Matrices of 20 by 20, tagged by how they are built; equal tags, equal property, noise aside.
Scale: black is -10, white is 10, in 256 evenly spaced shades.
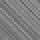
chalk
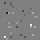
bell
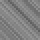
chalk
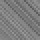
chalk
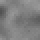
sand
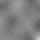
sand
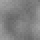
sand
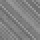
chalk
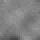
sand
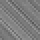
chalk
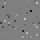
bell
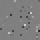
bell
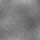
sand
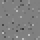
bell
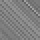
chalk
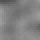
sand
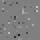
bell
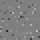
bell
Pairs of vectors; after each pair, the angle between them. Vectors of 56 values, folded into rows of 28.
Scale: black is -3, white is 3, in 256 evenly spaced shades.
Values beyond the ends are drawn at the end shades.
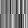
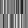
orthogonal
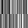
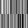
nearly opposite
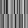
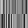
orthogonal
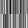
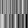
orthogonal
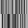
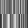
nearly opposite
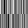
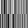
nearly parallel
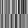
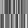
partly aligned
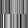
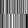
partly aligned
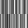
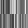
orthogonal
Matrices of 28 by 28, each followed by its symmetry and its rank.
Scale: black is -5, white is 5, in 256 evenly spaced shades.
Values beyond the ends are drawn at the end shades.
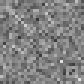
symmetric, full rank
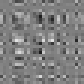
antisymmetric, rank two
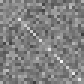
symmetric, full rank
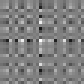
symmetric, rank one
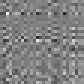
neither, rank three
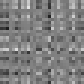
antisymmetric, rank two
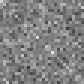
symmetric, full rank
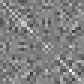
symmetric, rank five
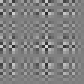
symmetric, rank one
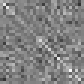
symmetric, rank five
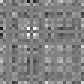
symmetric, rank two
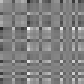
symmetric, rank one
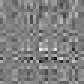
neither, rank three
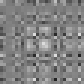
symmetric, rank two
